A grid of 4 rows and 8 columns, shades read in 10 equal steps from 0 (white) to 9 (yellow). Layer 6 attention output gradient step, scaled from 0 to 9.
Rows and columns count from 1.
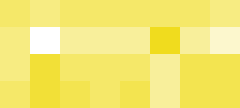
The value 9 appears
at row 2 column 6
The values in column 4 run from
4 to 6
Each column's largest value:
6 8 7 6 7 9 7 7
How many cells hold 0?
1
